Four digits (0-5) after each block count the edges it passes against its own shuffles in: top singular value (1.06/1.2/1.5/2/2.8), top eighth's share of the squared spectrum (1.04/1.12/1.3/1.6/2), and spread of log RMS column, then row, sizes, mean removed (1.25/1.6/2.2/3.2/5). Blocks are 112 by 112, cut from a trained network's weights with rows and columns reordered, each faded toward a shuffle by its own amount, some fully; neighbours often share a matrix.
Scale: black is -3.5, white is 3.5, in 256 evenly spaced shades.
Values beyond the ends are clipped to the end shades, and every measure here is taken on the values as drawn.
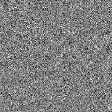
3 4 2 2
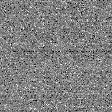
2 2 1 0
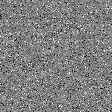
0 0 0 0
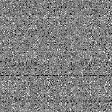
3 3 3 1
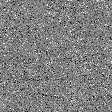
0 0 0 0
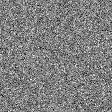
0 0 0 0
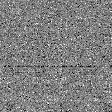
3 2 1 1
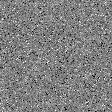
0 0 0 0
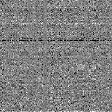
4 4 3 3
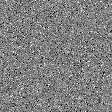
0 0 0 0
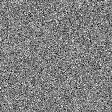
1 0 0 0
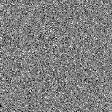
3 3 2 1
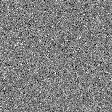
1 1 0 0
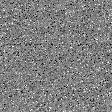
1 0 0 0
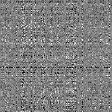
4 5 4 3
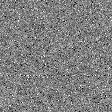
2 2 0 1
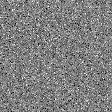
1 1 0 0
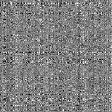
3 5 2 4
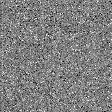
1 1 0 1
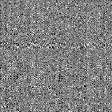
3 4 1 3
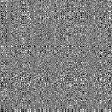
4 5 4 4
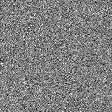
3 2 1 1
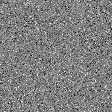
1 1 0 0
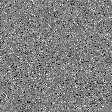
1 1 0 0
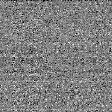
3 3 2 2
